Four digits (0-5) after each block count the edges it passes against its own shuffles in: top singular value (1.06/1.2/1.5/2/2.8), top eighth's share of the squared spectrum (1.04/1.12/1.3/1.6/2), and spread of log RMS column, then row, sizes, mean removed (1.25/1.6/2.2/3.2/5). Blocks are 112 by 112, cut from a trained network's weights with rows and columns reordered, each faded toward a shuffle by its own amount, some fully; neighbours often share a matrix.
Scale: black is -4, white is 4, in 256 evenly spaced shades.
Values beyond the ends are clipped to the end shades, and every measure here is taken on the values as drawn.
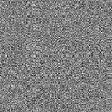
4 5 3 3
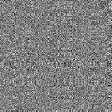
4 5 3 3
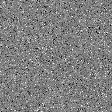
0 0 0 0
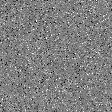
0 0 0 0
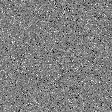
0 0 0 0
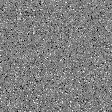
0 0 0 0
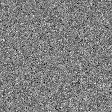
0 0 0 0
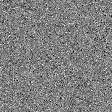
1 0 0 0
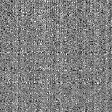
3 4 0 3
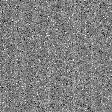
2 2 0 1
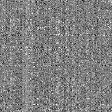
3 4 1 3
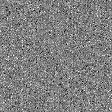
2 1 0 1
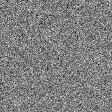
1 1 0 0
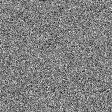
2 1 0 0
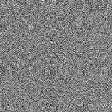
4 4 2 2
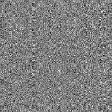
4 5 3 2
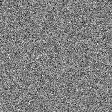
2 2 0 0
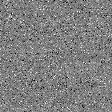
1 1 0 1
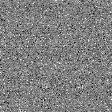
2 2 2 0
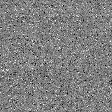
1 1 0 0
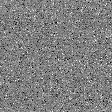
1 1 0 0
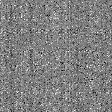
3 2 0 2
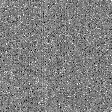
2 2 0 1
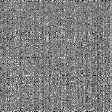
3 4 1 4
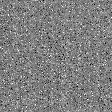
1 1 0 0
